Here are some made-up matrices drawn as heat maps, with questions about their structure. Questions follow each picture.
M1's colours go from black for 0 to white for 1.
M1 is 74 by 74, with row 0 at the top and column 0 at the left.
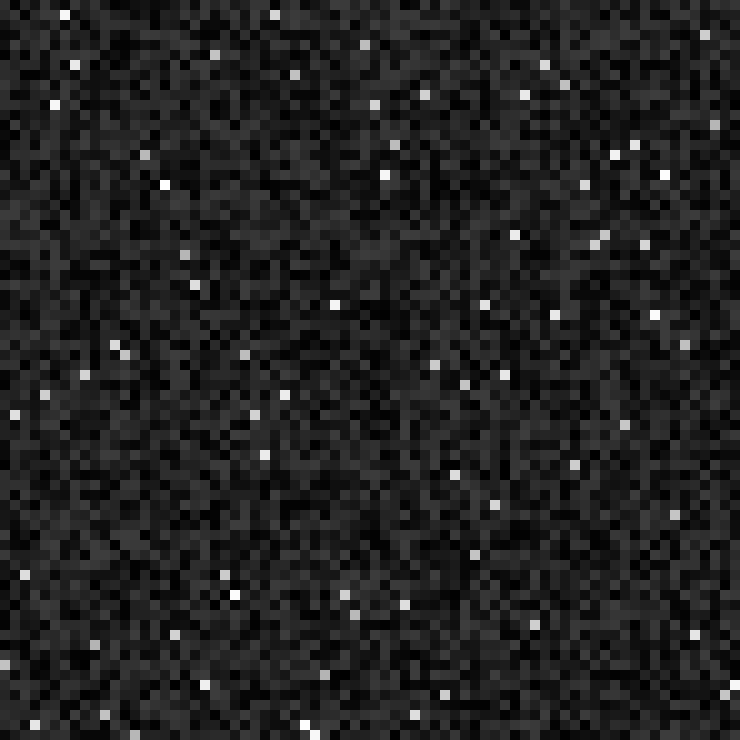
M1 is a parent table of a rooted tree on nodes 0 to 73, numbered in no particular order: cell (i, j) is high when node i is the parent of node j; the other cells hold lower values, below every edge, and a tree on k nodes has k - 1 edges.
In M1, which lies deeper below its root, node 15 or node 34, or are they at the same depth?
node 34
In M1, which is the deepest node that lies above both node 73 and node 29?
35
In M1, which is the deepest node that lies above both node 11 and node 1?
35
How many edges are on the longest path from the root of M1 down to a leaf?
12
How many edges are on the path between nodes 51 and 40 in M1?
3
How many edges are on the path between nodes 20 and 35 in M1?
5
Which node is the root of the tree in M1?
15
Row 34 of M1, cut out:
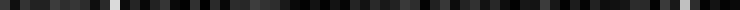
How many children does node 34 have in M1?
2
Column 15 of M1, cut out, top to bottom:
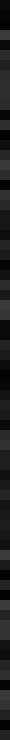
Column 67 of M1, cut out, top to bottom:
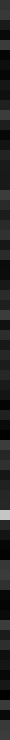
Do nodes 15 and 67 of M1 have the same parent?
no
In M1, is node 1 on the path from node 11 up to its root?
no
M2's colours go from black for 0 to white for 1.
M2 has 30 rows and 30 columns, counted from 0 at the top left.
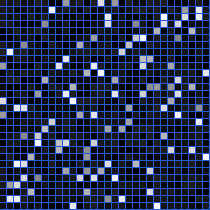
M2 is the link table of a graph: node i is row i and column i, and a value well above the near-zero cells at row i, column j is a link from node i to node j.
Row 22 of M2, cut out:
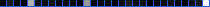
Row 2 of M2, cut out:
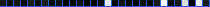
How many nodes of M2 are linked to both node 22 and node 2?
0
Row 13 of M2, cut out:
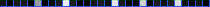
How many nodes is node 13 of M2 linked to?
5
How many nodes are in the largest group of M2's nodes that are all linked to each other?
3
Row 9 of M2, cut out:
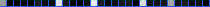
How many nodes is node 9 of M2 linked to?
5
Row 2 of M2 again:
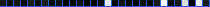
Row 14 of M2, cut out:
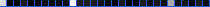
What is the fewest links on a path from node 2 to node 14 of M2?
6
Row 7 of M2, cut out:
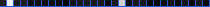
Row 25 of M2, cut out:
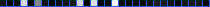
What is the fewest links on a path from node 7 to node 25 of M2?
5
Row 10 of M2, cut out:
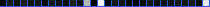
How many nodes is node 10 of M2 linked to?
3
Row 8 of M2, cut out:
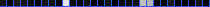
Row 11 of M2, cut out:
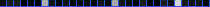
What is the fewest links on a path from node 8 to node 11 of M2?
4
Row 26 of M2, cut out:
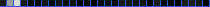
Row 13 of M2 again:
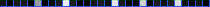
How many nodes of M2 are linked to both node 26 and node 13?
0
